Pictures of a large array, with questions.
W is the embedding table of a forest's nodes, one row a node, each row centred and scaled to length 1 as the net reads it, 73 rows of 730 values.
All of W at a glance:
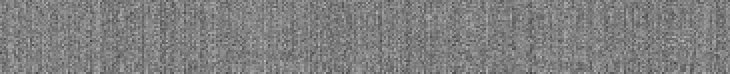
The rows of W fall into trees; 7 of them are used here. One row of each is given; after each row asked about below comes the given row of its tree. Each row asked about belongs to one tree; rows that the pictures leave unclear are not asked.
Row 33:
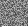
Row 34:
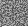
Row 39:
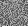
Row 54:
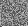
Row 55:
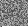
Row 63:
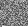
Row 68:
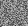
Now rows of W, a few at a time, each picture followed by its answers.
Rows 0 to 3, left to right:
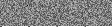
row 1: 63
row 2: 55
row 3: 55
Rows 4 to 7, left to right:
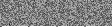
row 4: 54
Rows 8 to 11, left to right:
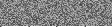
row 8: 68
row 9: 39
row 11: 55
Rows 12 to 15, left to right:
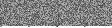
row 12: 68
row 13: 33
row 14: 39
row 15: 68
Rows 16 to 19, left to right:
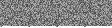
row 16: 39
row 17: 39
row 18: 39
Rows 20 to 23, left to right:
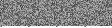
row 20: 55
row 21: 68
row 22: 68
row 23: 39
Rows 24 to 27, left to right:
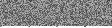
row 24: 55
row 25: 39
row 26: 68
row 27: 39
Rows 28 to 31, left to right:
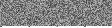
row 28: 54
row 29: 39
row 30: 55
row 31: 68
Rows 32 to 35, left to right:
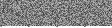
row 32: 55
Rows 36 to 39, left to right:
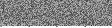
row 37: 55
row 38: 33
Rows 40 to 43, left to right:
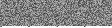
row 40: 34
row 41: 34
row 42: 39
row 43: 68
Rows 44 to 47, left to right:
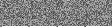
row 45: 55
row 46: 63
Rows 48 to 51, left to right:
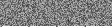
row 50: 33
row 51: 55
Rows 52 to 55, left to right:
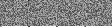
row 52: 33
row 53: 54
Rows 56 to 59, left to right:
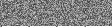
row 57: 34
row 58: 68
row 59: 55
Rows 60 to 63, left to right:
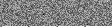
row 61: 33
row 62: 39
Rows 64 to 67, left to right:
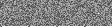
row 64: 63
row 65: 68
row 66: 39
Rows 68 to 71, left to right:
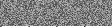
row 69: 63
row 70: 68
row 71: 68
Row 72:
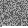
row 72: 55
